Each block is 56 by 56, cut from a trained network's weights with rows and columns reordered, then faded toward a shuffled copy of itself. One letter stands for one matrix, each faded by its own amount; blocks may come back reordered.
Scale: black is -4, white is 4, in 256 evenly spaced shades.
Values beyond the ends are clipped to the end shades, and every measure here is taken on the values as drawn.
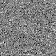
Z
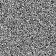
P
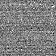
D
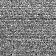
D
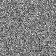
P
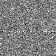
P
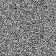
P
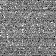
D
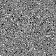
Z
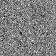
P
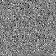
Z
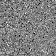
Z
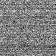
D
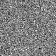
P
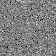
Z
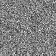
P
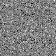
Z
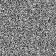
P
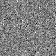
P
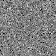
Z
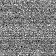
D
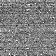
D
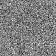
P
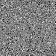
Z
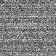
D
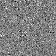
Z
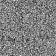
P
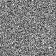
P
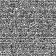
D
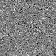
Z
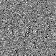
Z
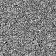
P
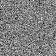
P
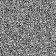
P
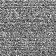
D
